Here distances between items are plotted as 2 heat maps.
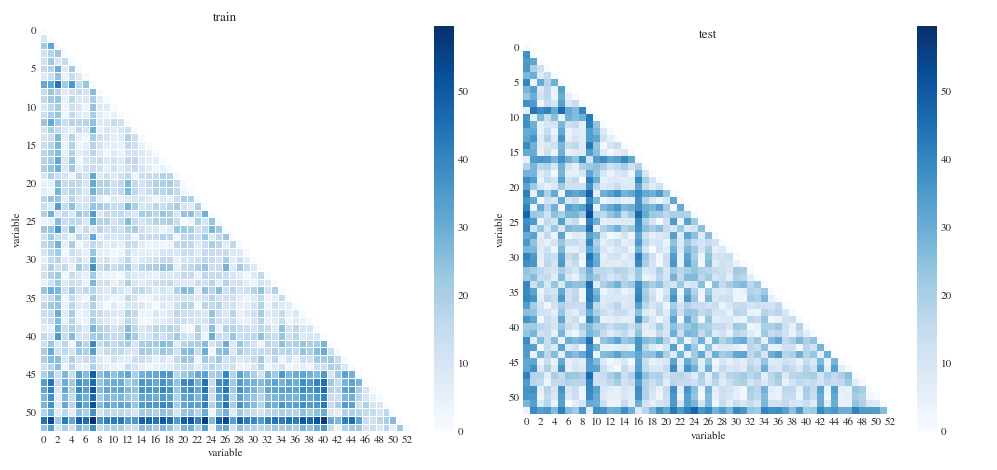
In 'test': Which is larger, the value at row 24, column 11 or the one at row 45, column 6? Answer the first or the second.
the first
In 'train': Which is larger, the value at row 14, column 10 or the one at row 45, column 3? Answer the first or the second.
the second
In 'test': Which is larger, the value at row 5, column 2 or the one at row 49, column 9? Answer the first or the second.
the second
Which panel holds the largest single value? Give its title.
train
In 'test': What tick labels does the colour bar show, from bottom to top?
0, 10, 20, 30, 40, 50
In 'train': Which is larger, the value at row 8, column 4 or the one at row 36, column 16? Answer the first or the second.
the first
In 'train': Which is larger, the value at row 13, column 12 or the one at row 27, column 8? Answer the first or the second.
the first
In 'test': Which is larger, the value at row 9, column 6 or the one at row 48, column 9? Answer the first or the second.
the second
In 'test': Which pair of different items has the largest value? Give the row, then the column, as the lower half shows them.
24, 9
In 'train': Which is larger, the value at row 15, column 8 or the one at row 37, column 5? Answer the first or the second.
the first
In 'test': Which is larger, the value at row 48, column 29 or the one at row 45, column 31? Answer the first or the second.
the first
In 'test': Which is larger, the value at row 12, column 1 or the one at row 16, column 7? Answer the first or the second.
the first
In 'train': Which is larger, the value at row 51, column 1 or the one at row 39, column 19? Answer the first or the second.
the first
